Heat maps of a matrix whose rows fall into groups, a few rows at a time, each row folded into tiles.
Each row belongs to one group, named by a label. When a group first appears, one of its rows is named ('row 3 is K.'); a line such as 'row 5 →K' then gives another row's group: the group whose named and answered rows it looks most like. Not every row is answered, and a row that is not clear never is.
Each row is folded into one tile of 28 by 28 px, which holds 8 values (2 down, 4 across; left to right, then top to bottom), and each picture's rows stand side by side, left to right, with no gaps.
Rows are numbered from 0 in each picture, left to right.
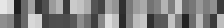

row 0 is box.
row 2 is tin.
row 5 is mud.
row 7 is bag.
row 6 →box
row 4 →mud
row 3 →mud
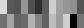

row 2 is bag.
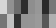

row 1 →box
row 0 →bag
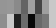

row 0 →bag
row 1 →tin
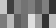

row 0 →bag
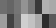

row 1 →bag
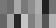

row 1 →box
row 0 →bag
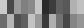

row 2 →tin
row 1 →box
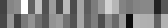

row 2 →box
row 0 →tin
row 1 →box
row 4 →bag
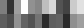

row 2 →tin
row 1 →tin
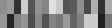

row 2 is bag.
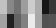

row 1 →box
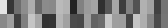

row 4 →bag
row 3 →box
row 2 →box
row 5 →box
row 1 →bag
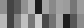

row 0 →mud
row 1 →bag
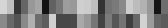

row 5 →box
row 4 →tin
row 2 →tin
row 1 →box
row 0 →box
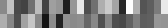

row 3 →tin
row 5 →tin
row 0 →box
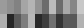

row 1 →mud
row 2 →tin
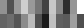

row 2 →tin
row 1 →mud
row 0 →tin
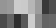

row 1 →box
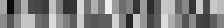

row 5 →mud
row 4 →bag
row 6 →bag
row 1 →mud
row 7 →tin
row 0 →mud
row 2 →mud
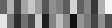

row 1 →bag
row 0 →box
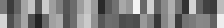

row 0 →mud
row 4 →tin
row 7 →mud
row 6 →mud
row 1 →tin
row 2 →mud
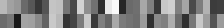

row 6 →bag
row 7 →box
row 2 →mud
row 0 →bag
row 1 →mud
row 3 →mud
